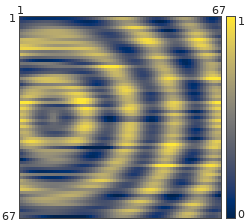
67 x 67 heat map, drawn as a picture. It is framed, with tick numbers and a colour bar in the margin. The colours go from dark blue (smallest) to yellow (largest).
Ninth with the highest average: middle left. Rings: centred on the middle left. Ninth with the lowest average: bottom left. Slope: none.
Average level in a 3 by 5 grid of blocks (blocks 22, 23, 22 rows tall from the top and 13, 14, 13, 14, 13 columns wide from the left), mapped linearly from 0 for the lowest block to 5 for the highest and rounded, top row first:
32223 | 55431 | 10223
